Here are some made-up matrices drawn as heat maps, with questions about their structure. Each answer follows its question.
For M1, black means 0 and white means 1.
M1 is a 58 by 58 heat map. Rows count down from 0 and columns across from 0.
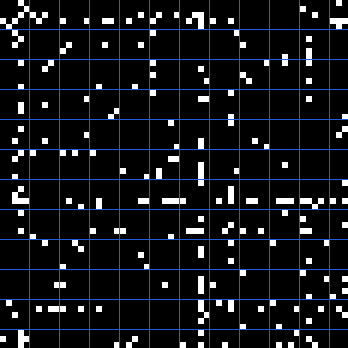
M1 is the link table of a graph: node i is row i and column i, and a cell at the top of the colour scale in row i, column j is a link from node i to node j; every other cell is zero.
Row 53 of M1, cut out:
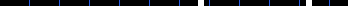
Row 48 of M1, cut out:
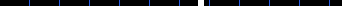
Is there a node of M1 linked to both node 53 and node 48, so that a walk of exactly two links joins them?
yes
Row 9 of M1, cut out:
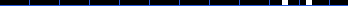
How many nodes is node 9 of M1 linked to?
2
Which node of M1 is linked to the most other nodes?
node 33
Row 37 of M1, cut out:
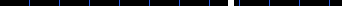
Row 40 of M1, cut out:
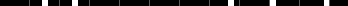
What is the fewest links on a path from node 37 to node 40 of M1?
2
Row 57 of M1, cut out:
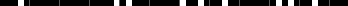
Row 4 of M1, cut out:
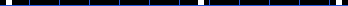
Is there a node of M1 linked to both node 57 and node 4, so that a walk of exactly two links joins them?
yes
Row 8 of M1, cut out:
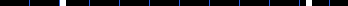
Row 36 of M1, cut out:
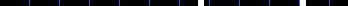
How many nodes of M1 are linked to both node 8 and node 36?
0
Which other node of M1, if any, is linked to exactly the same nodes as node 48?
node 30
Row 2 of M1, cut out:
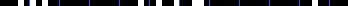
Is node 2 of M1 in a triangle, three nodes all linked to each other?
yes
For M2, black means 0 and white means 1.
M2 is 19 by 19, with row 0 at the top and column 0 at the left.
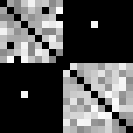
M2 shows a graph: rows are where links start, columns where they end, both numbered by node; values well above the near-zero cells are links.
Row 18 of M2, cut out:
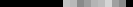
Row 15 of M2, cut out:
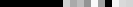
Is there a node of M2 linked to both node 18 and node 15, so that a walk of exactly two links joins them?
yes
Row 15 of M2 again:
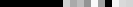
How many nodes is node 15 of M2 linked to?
9
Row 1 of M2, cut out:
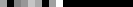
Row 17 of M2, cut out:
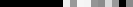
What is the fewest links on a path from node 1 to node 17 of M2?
3
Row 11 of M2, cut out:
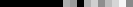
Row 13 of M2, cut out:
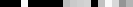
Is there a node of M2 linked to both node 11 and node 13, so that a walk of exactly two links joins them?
yes
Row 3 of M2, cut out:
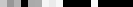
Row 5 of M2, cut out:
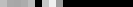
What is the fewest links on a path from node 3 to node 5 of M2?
1
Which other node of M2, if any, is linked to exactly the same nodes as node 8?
node 2
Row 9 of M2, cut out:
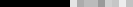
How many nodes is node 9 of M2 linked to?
9
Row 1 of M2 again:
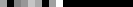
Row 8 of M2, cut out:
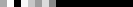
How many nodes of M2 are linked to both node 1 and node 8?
5
